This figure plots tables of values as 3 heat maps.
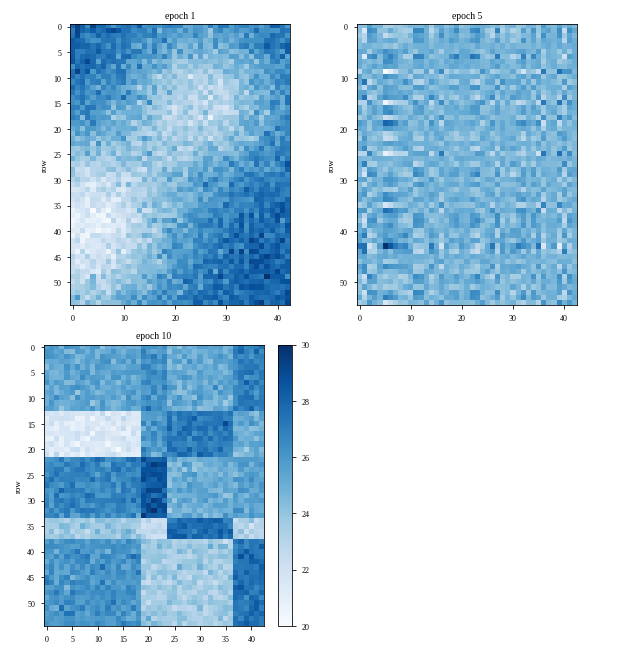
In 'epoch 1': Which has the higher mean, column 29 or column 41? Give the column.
41
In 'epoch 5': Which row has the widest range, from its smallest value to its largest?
43
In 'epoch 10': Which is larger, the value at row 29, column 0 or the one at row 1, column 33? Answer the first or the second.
the first
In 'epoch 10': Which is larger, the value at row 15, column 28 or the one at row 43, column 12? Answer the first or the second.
the first
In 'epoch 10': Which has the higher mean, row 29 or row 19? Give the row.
29
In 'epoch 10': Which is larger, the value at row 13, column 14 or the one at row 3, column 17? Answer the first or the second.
the second
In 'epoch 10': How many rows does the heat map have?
55
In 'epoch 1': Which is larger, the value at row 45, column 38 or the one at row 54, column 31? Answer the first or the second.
the first
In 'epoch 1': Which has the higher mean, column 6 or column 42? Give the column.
42
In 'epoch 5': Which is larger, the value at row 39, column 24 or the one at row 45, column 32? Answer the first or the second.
the second
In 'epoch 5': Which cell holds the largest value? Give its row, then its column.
43, 5
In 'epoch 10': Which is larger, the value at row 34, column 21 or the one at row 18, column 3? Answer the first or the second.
the first
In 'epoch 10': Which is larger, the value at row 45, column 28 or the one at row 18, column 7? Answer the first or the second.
the first
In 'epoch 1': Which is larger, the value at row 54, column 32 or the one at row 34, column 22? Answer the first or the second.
the first
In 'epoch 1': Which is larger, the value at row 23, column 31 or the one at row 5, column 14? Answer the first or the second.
the second
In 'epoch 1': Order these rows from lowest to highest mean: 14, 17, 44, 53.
17, 14, 44, 53
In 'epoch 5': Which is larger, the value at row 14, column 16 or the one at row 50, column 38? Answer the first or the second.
the second
